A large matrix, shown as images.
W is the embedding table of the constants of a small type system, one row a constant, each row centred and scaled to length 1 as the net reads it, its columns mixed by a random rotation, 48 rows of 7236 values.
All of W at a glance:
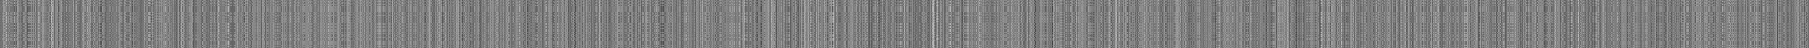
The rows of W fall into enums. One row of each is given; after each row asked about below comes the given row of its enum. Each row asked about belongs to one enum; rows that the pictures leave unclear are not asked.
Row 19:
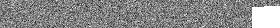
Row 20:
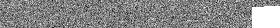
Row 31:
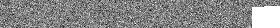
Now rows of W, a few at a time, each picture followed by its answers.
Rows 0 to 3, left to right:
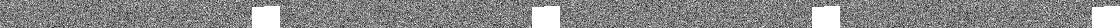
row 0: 20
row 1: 31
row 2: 19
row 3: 20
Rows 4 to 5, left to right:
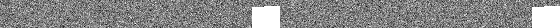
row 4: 31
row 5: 19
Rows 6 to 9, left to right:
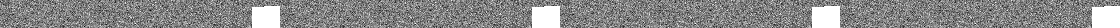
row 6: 31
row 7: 31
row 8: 31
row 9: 31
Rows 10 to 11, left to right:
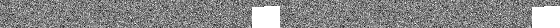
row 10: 31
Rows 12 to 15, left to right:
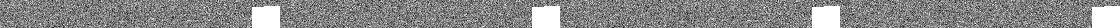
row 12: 20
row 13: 19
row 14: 20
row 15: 31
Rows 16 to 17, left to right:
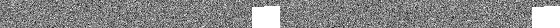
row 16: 19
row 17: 20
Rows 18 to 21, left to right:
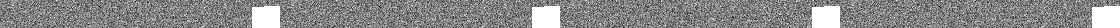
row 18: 19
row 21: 19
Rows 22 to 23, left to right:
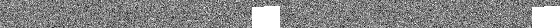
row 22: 20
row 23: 31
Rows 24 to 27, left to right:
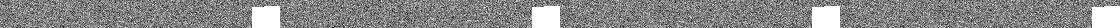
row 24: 31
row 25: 20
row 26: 31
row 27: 31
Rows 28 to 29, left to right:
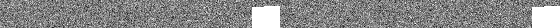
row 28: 20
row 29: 31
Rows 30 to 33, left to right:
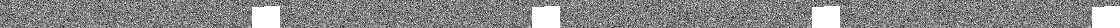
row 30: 31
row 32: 20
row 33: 31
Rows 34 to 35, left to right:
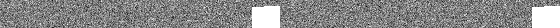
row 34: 20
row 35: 19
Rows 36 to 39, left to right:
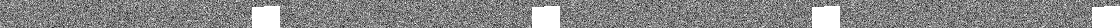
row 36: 20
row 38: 19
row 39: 19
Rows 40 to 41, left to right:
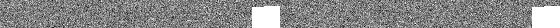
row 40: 20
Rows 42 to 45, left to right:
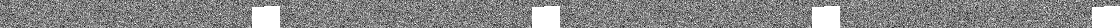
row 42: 31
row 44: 31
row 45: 20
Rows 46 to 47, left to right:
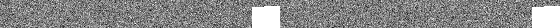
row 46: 31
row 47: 20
